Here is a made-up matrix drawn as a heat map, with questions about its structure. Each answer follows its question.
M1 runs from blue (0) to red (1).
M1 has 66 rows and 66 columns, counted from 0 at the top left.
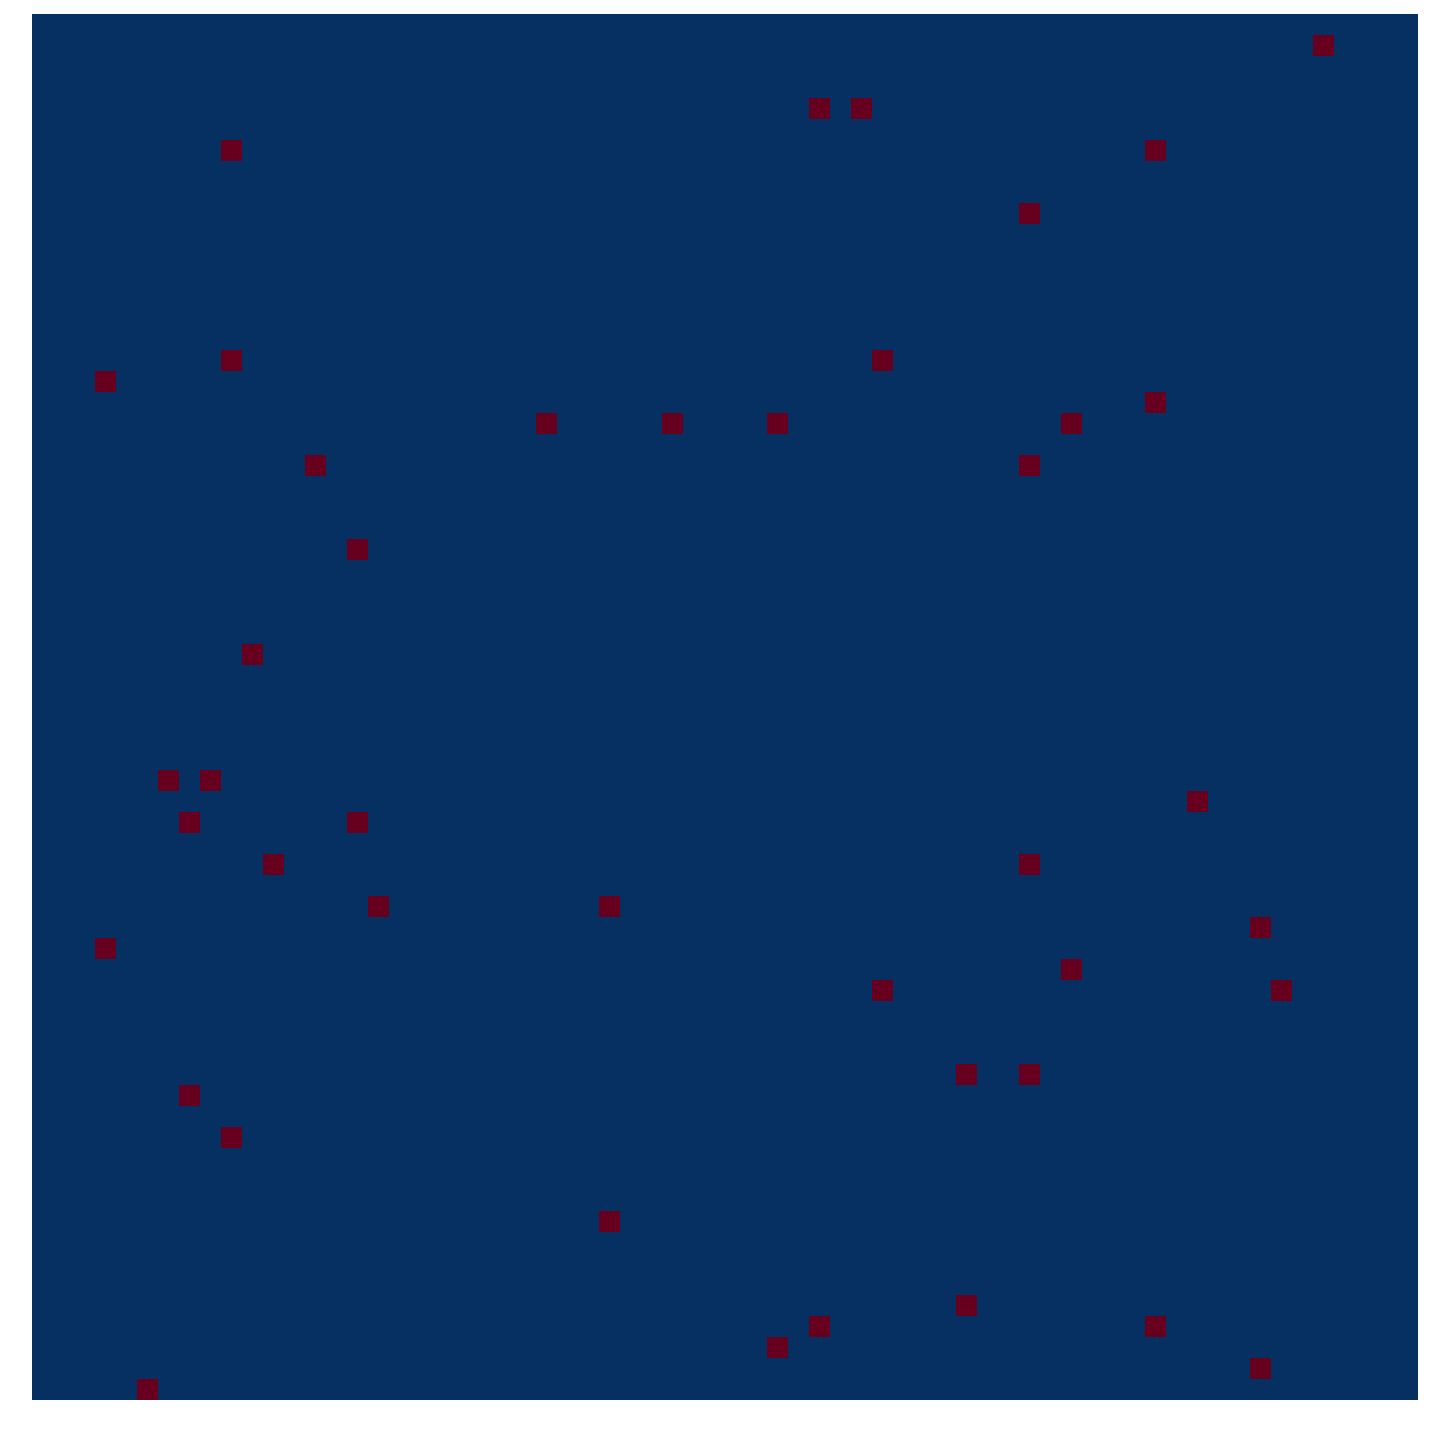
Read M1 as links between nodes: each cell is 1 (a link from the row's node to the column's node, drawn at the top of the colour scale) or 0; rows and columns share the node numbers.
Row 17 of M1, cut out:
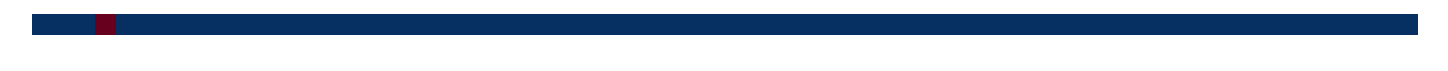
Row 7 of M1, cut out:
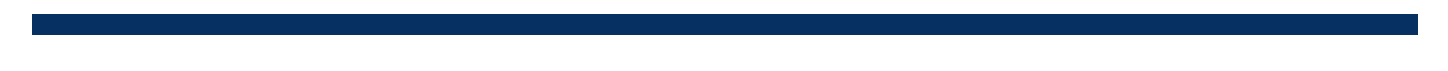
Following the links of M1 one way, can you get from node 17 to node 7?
no
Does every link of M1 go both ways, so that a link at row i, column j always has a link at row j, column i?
no
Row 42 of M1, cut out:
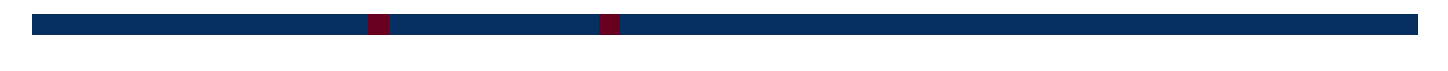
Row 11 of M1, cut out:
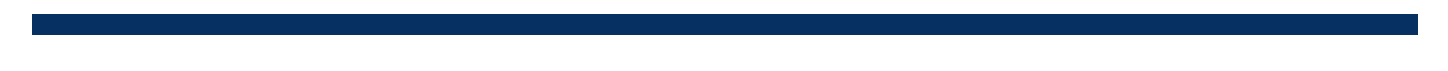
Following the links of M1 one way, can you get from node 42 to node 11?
yes
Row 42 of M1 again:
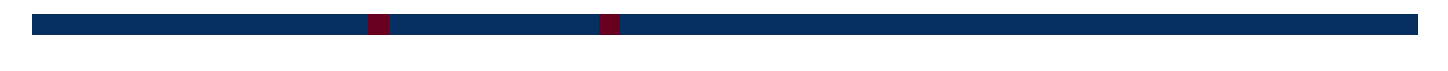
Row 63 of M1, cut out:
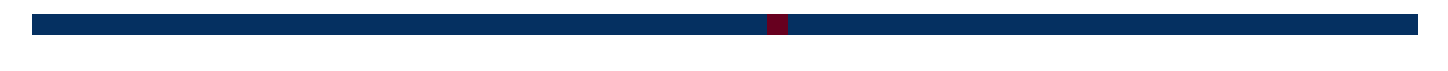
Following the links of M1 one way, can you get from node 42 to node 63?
no
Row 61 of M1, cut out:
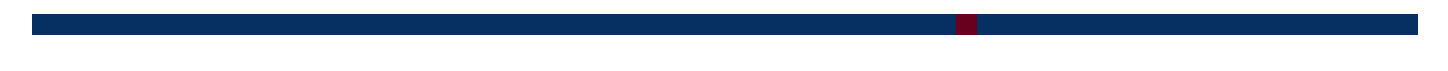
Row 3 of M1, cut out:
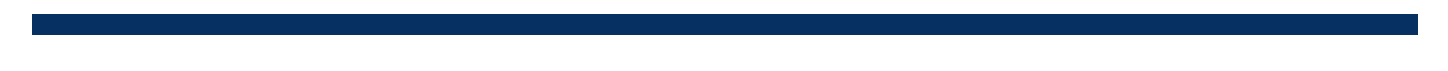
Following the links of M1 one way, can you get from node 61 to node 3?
yes
